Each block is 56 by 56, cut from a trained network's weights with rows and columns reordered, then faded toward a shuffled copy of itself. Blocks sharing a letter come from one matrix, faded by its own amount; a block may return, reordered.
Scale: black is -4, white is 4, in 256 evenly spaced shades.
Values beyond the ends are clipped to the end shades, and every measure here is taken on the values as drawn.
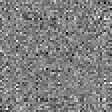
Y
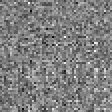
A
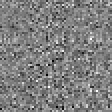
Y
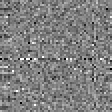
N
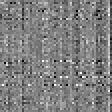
A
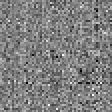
A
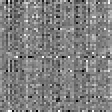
A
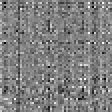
A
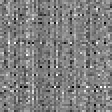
A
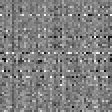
A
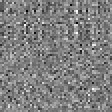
Y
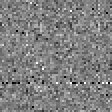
N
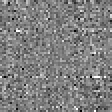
N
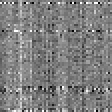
A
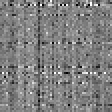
A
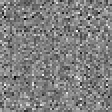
Y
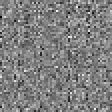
Y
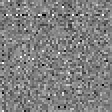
N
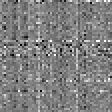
A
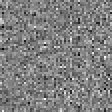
Y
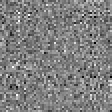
Y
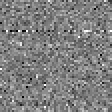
N
